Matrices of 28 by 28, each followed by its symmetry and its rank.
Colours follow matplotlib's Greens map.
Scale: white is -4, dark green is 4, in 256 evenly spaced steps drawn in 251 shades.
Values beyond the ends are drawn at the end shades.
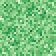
symmetric, full rank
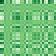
symmetric, rank one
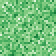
symmetric, full rank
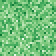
neither, full rank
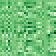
neither, rank three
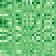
neither, rank three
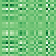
neither, rank one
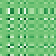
neither, rank one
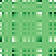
symmetric, rank one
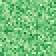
neither, full rank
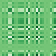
symmetric, rank one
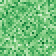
symmetric, full rank
